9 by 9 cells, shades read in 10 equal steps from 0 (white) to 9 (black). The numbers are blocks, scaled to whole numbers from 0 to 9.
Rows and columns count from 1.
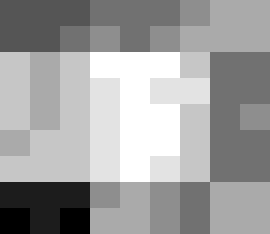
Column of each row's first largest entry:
1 1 8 8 8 8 8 1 1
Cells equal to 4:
7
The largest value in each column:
9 8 9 5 5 5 5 5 5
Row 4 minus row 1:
-4 -3 -4 -4 -5 -4 -3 2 2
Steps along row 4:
up down down down up same up same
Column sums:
40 41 38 20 16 19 26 37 36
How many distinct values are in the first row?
4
